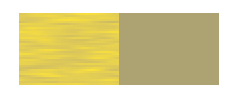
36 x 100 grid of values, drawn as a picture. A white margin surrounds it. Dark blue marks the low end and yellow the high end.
The table splits into one row of 2 panels. Panel 1,1: very high, streaked across, faint in contrast. Panel 1,2: high, flat.
